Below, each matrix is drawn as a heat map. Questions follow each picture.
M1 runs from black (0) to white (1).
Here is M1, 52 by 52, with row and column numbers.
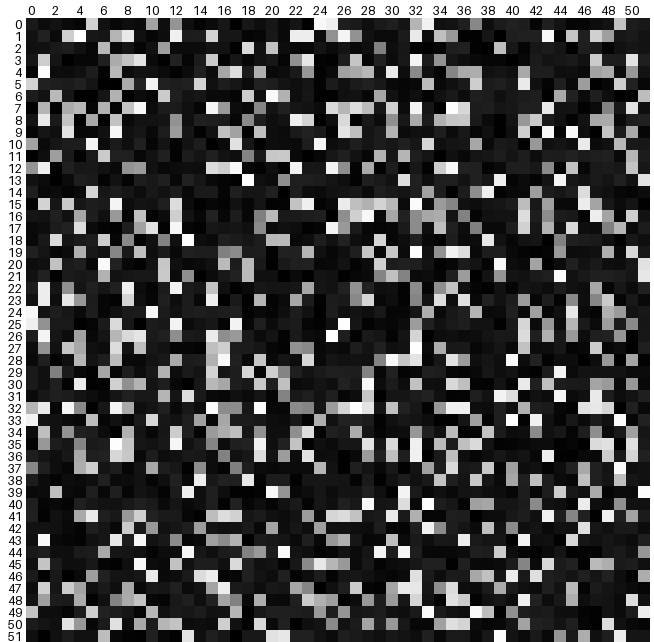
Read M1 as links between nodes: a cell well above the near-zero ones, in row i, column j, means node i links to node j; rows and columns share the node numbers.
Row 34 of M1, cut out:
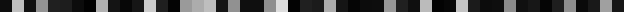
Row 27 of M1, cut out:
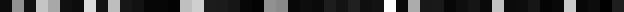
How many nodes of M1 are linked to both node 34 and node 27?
8
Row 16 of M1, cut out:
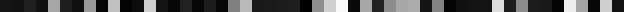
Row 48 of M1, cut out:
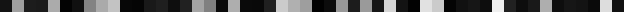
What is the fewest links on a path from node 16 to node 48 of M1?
1
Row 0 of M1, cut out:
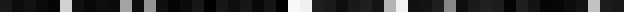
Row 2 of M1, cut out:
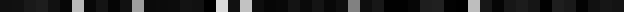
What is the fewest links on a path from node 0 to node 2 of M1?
4
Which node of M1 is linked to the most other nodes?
node 32
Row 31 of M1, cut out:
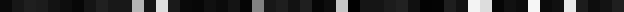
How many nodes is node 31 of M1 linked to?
8
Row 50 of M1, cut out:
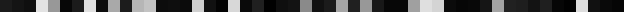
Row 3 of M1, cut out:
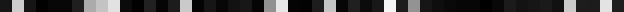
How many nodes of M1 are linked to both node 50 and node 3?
3
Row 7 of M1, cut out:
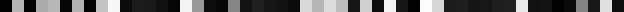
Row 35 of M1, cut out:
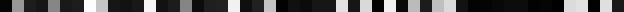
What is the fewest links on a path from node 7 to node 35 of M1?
1
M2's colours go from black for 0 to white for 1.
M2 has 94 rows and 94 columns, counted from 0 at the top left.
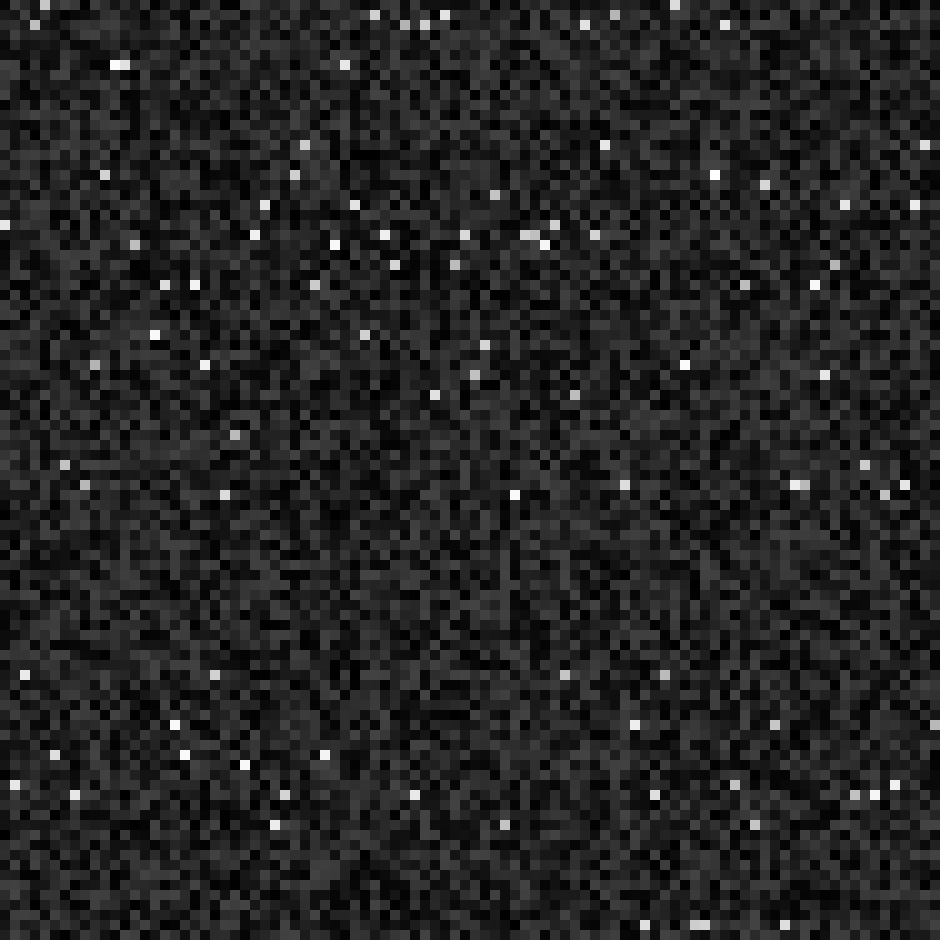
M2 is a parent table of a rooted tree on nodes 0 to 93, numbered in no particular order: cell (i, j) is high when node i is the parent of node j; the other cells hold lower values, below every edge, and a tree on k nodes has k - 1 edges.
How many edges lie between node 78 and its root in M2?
2
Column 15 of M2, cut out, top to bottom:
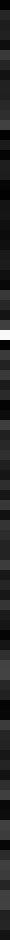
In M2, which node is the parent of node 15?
33
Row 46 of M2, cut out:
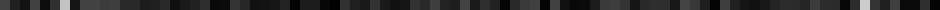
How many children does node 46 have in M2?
2
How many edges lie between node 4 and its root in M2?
27
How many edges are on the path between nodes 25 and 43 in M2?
2
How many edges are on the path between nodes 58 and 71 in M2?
4
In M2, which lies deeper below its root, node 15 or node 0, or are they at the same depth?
node 0
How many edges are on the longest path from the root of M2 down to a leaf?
31
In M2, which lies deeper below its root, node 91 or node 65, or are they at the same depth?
node 65
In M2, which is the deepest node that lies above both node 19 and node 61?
1
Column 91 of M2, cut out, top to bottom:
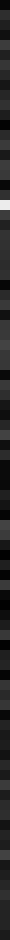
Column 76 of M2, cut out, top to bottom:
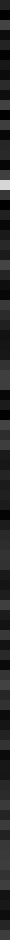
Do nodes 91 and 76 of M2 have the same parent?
no
